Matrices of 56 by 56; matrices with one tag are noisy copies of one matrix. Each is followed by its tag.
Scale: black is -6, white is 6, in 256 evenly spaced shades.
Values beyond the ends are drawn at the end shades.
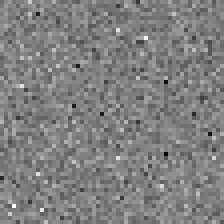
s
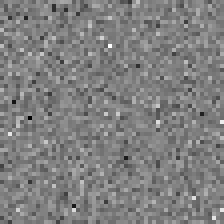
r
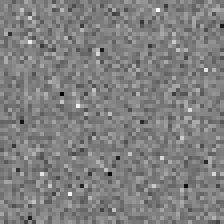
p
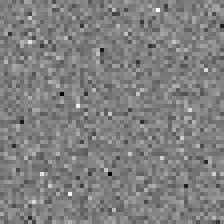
p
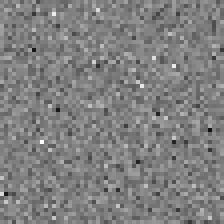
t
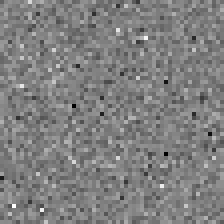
s
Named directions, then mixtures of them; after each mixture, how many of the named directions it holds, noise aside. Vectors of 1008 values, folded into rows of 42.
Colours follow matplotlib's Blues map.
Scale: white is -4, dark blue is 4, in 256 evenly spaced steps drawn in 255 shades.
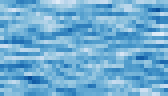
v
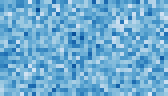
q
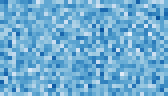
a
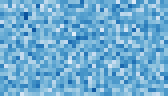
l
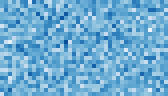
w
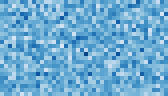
three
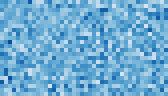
two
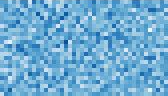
one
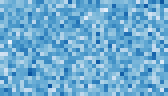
three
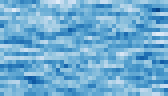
one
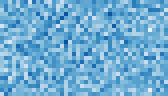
one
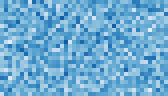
one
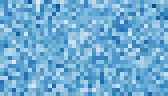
three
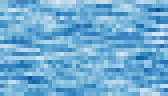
one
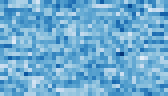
three
